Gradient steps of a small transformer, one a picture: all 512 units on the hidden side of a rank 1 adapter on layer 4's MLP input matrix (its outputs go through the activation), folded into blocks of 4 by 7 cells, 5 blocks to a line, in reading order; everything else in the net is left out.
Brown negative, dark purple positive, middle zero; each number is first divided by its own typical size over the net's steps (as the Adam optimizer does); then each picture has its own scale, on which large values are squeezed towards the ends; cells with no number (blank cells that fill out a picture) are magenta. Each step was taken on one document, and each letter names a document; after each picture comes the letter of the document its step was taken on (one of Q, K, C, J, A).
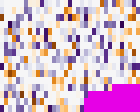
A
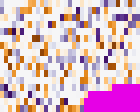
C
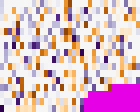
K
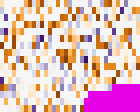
C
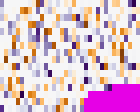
K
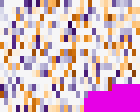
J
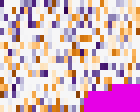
J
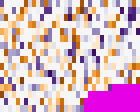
A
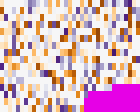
J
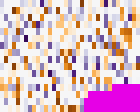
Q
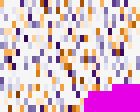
Q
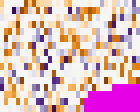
A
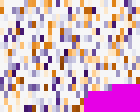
K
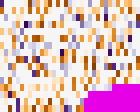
C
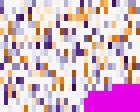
A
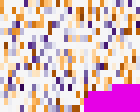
J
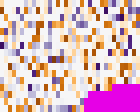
C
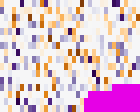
Q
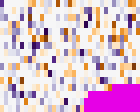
K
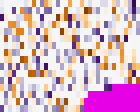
A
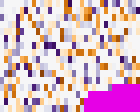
A
